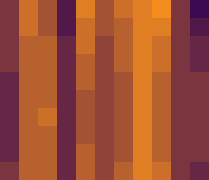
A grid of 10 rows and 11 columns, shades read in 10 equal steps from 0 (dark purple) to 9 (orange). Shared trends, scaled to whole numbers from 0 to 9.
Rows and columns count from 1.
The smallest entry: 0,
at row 1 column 11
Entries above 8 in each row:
1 0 0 0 0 0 0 0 0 0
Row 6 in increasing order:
2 2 3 3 4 5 5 6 6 6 8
